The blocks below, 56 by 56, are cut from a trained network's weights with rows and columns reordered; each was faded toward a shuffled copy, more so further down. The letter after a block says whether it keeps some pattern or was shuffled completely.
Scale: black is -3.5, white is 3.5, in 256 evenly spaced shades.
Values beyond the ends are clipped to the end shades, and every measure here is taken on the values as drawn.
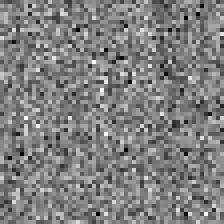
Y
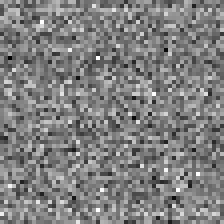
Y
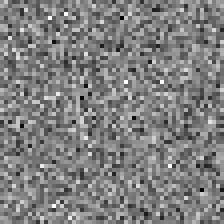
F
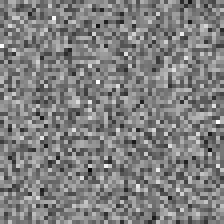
F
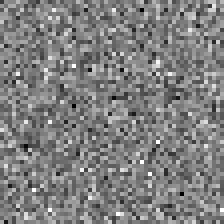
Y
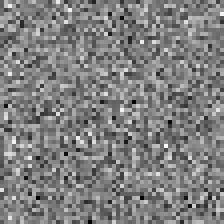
Y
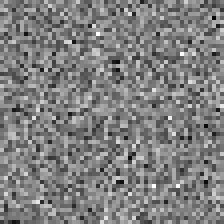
F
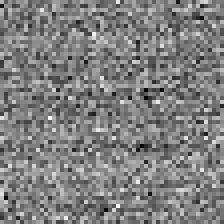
Y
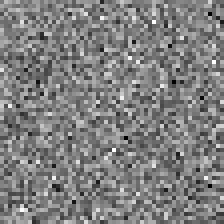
F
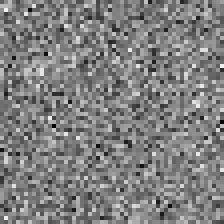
F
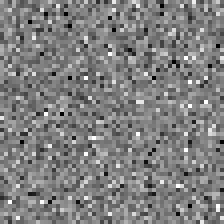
F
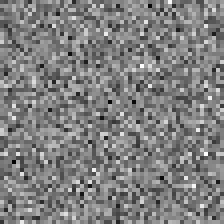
F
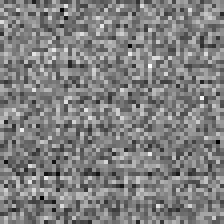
Y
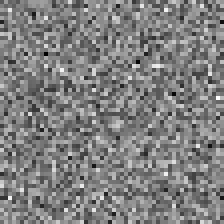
F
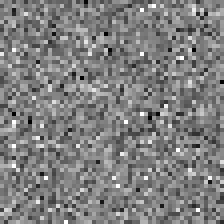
Y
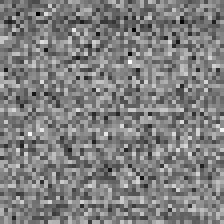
Y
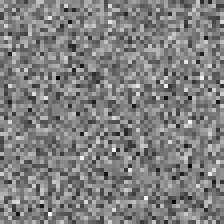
F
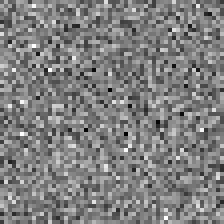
F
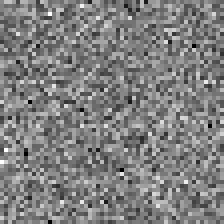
F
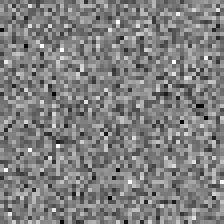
F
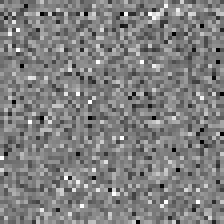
Y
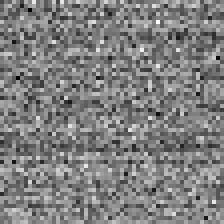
Y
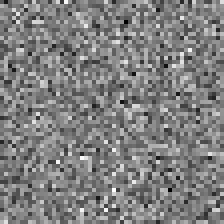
Y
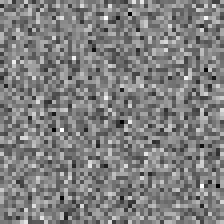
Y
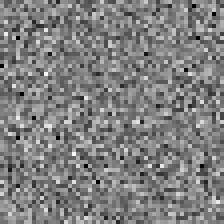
F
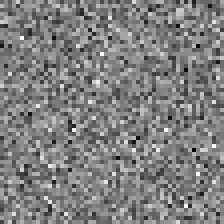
F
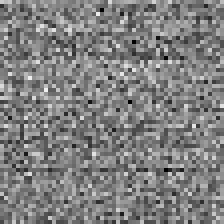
Y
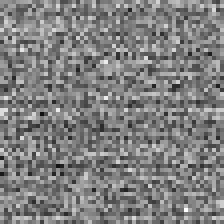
Y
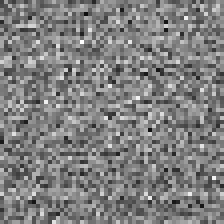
Y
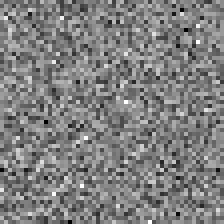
F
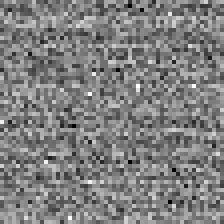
Y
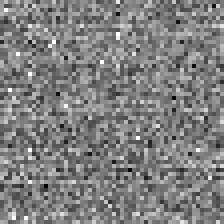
Y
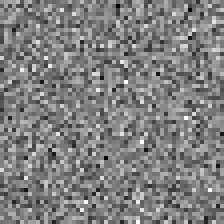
F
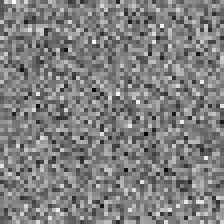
F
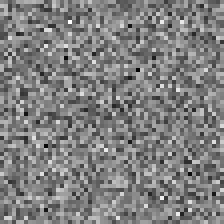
F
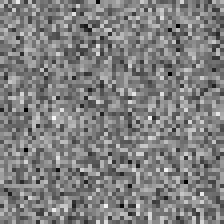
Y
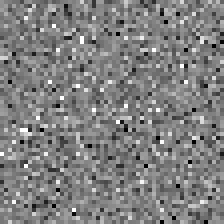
F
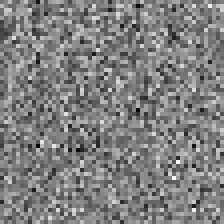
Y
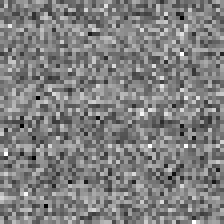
Y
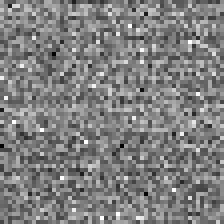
Y
